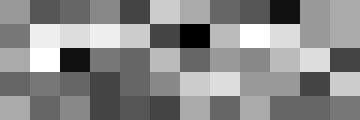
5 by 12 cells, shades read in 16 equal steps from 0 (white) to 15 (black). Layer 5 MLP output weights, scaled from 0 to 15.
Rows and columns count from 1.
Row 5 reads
5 9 7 11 10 11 5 9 5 9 9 8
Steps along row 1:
up down down up down up up up up down down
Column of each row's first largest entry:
10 7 3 4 4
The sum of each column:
33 28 41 38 42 36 37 30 28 35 34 32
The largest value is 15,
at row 2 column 7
